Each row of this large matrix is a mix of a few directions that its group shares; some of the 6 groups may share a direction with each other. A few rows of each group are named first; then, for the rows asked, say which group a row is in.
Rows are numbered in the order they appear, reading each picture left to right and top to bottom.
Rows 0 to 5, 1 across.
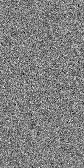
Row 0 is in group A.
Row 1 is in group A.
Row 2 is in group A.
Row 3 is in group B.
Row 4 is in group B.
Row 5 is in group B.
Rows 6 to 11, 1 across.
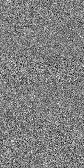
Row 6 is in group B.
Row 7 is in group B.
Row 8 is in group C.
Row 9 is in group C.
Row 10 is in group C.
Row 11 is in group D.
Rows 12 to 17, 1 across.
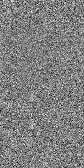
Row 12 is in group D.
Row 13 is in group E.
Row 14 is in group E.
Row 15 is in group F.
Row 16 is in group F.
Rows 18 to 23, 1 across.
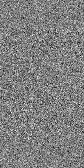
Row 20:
F
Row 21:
B
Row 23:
F
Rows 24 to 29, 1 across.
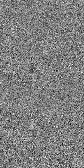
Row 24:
A
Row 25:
D
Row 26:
F
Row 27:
F
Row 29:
C
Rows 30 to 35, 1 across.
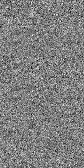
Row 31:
D
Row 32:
D
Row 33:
D
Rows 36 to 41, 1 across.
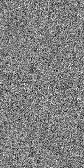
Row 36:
E
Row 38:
F
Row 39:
E
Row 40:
E
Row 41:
F
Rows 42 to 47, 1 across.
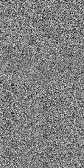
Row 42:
B
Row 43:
C
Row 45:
D
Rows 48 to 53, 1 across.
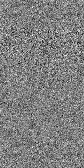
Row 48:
D
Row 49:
E
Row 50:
E
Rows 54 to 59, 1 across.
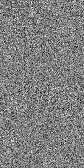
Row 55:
B
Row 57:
E
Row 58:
D
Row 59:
D
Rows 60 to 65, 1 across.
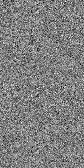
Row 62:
B
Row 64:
A
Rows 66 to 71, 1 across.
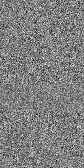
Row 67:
A
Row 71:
F
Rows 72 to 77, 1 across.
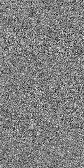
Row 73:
C
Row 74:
A
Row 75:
A
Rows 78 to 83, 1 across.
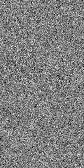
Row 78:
B
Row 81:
A
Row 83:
D
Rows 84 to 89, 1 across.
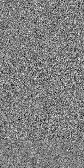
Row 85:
A
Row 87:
D
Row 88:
E
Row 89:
B
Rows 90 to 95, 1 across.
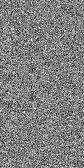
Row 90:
B
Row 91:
D
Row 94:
E
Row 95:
B
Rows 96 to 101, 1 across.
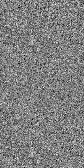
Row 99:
F
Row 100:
D
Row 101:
F
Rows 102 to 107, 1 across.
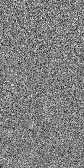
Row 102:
B
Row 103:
A
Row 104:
E
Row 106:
B
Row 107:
F
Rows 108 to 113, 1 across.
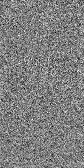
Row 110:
E
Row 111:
A
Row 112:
B
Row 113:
B
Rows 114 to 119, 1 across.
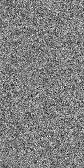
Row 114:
C
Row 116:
E
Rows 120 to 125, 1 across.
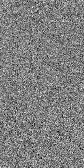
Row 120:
D
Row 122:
F
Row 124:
C
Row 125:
B
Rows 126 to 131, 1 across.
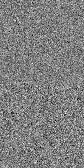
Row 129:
E
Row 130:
D
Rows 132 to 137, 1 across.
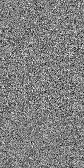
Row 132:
A
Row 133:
B
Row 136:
D
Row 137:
B
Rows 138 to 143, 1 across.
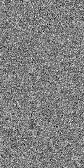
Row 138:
B
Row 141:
B
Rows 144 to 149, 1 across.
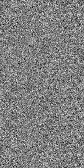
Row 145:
B
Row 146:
E
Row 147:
D
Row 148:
E
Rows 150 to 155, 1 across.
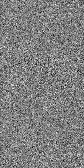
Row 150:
E
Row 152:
E
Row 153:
D
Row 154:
F
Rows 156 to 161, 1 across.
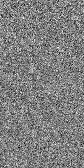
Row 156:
A
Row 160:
B
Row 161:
E
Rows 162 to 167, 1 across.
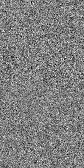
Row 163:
C
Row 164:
D
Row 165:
E
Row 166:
A
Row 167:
A
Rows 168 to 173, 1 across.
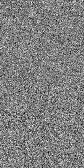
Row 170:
F
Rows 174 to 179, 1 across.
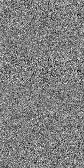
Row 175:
E
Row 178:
D
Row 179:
A
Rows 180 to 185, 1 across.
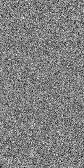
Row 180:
A
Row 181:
A
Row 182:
B
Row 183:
C
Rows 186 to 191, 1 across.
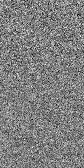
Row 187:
B
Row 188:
B
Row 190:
C
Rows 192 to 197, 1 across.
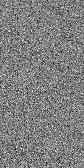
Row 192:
F
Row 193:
B
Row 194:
F
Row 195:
C
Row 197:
C
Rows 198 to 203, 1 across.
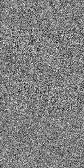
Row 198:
A
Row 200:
C
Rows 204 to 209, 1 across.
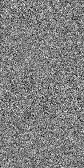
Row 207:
E
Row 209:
B
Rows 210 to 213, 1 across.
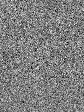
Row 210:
C
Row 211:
A
